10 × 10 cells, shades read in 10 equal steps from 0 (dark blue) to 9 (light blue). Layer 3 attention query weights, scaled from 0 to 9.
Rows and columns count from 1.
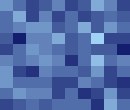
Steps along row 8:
down same same down same up down down down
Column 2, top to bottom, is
4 7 5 0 4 4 2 4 6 3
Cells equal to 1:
5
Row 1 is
6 4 2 3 5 2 3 7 5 2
